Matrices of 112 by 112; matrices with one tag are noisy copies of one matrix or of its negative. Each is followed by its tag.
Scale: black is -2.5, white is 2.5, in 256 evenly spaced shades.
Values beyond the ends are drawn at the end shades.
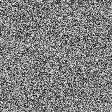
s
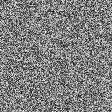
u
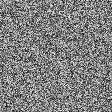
u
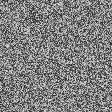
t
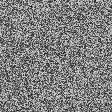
s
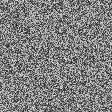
t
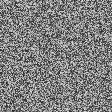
u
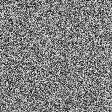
u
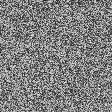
s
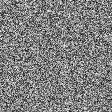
u
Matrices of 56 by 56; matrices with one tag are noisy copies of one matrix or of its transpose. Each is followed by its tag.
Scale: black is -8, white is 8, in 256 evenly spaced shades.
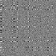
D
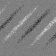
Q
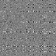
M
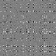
M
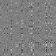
M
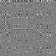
D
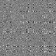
M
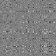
M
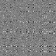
M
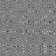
M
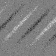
Q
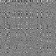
D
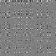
D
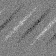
Q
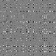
M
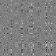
M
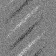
Q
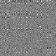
D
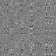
M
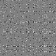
M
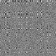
D
